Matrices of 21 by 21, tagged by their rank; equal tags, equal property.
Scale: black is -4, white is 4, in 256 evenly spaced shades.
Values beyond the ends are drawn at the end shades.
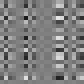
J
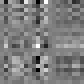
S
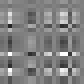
J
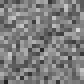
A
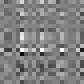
S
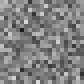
A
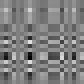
J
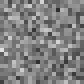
A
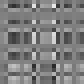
J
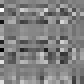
S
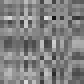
S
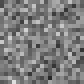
A
